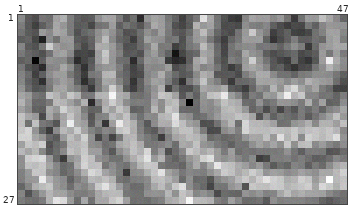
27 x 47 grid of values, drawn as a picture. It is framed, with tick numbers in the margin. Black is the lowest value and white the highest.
Rings: centred on the top right. Seam: horizontal, 40% of the way down, the bottom part higher. Mirror symmetry: none.
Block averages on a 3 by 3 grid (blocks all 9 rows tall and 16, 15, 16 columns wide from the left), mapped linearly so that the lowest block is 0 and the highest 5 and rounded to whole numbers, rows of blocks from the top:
001 / 434 / 554
